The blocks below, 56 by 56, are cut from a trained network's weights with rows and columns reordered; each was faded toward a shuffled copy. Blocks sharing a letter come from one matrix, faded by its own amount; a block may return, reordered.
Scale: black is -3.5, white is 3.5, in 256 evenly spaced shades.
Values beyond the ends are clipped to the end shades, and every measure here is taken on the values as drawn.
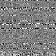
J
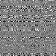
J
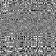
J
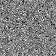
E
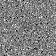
E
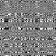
J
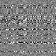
J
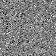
E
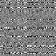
J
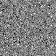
E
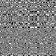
J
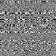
J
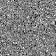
E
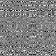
J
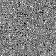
E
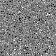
E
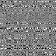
J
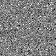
E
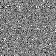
E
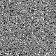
E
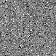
E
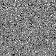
E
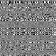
J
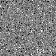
E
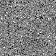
E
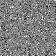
E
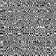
J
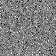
E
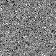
E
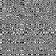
J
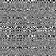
J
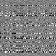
J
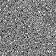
E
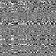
J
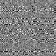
J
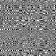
J
